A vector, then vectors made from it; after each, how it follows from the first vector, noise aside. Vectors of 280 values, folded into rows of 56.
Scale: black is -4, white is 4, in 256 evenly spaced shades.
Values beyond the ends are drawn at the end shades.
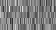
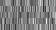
reversed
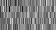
negated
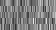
reversed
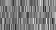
reversed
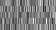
reversed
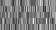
reversed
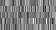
reversed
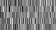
negated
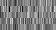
negated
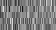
negated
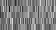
negated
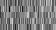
negated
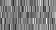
reversed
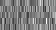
reversed
